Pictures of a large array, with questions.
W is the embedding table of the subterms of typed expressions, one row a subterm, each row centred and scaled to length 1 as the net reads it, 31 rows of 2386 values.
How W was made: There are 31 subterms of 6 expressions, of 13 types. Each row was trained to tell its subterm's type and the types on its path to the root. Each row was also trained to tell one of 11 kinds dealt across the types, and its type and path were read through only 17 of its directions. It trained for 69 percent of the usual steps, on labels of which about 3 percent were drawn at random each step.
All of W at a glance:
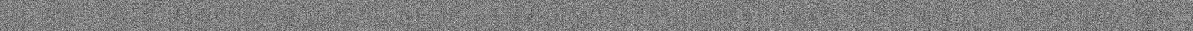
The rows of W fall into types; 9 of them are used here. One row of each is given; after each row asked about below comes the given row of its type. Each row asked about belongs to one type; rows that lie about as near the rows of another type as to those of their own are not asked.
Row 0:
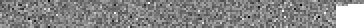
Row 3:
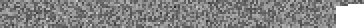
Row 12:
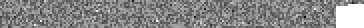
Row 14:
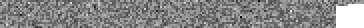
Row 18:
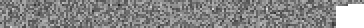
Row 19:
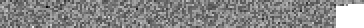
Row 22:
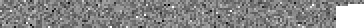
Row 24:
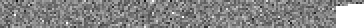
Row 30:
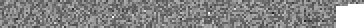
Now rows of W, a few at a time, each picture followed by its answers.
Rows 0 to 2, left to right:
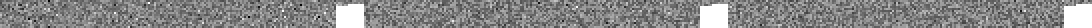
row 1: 14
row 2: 30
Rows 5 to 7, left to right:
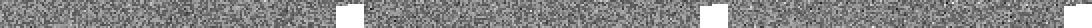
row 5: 0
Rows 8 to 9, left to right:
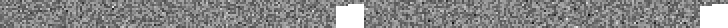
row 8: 19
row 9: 12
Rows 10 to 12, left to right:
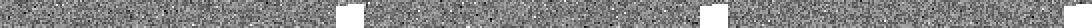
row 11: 3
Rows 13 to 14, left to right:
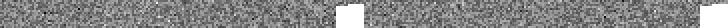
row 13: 30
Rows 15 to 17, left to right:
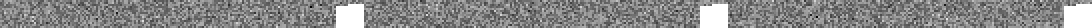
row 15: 30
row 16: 19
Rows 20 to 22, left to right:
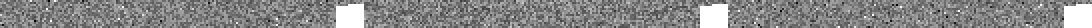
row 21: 18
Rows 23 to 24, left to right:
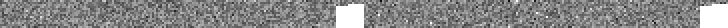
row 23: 3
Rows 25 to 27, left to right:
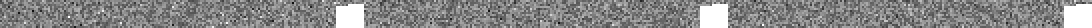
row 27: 3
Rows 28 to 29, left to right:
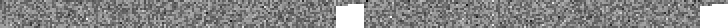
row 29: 12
